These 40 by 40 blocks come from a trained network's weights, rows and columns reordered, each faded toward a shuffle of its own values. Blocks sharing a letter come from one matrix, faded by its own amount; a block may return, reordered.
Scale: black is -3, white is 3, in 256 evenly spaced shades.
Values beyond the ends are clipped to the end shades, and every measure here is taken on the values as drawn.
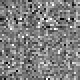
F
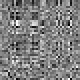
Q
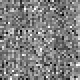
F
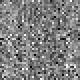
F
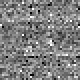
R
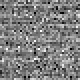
R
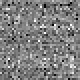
R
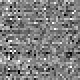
R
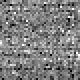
R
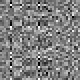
Q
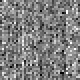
F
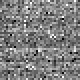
R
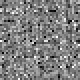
F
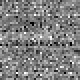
R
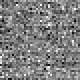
R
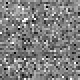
R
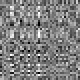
Q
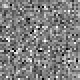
F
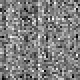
F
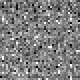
R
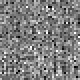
F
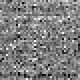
R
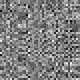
Q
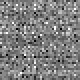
R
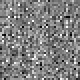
F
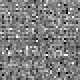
R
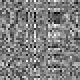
Q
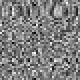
Q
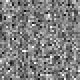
F
